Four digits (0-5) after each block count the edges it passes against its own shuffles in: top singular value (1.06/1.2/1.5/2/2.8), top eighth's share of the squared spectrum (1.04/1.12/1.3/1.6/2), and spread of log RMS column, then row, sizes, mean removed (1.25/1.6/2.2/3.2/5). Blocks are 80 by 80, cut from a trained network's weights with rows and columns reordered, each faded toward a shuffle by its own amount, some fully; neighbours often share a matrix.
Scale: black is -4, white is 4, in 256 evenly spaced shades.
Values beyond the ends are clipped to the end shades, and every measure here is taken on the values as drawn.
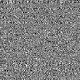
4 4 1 3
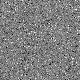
0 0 0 0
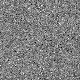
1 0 0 0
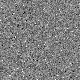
0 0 0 0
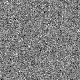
2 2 0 0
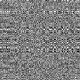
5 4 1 3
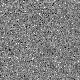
2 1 0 0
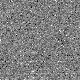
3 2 0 0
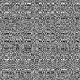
5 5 1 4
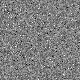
1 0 0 0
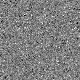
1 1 0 0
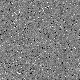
0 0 0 0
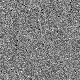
0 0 0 0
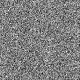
3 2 0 0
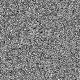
0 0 0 0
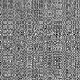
4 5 2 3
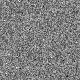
1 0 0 0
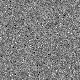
1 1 0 0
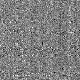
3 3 1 2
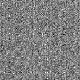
3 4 1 1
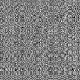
4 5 2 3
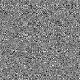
4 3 0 3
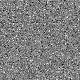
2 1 0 0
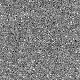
2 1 0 0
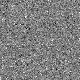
1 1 0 0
